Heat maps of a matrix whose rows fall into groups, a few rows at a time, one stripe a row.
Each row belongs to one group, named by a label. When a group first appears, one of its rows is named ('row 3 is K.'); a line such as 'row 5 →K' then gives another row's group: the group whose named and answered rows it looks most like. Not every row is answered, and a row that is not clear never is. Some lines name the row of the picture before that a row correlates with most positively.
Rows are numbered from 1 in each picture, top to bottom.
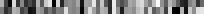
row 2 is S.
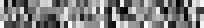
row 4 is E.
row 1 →E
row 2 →S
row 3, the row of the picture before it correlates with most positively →2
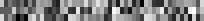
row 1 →E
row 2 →S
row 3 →E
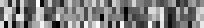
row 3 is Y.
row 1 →S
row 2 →Y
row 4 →E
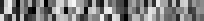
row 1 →Y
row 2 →Y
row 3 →S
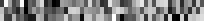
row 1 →Y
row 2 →E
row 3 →S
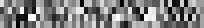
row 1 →S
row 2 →Y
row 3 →E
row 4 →S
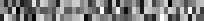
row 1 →E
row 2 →S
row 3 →Y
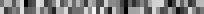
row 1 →Y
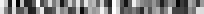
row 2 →S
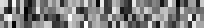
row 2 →S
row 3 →Y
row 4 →E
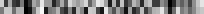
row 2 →Y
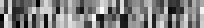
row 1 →E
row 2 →E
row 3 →Y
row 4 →Y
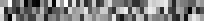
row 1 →Y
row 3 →S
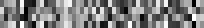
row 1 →Y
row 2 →S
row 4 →Y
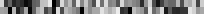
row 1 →E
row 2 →S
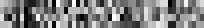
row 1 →Y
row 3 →S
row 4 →Y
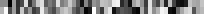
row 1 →S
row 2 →Y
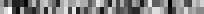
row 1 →E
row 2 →Y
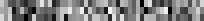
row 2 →Y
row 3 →E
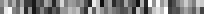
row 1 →Y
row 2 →Y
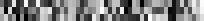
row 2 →E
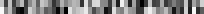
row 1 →E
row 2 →E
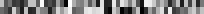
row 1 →E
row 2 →S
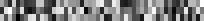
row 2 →Y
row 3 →E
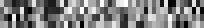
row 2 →Y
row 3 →S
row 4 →S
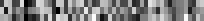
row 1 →Y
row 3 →Y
